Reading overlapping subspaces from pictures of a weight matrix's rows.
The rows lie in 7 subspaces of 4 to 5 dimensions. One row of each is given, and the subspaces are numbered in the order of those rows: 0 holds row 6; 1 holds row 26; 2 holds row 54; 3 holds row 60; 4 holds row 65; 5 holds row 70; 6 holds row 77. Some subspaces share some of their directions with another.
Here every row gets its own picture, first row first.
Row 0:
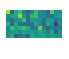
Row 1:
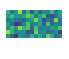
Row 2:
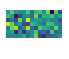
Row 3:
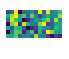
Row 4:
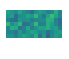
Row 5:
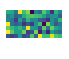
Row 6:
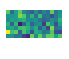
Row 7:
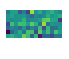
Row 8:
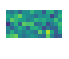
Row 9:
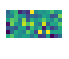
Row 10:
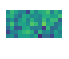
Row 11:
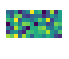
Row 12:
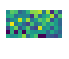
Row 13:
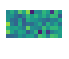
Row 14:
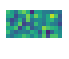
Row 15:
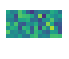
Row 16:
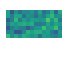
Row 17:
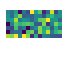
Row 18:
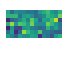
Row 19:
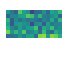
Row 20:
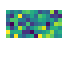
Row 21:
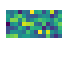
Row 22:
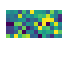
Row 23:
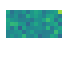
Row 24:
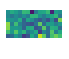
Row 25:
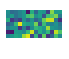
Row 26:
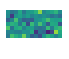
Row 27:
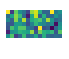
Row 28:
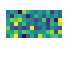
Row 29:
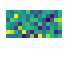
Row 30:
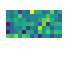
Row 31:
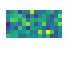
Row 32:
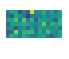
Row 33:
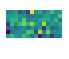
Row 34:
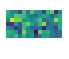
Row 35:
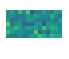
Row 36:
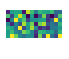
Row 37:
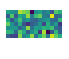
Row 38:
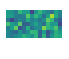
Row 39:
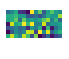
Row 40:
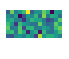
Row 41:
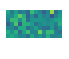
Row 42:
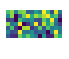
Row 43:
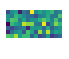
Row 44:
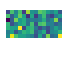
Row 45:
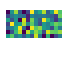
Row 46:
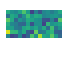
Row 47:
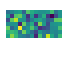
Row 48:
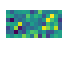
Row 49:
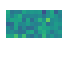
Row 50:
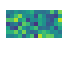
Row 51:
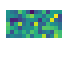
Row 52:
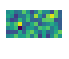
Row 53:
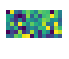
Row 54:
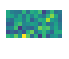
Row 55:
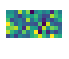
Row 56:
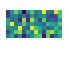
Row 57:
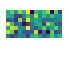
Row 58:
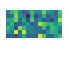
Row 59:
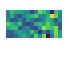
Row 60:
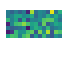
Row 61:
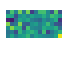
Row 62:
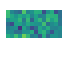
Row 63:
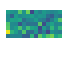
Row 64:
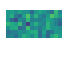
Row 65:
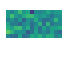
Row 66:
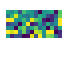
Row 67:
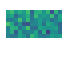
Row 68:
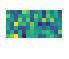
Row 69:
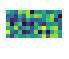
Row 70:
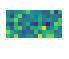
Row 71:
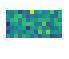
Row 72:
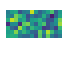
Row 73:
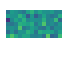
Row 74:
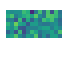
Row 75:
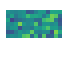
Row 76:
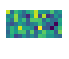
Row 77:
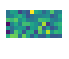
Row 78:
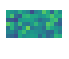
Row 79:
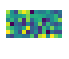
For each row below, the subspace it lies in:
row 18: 6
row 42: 5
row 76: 0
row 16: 6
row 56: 2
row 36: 1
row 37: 3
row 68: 4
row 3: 4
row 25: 3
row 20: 5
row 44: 1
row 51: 3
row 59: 4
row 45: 2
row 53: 0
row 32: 4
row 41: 0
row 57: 3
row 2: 3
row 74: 4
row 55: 5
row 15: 0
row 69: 5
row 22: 5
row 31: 1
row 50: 3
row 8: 4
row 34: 2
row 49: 2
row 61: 1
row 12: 3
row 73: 1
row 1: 4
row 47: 1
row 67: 3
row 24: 4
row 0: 0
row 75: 3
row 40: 0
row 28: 4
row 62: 2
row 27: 0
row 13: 0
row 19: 3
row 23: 1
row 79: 2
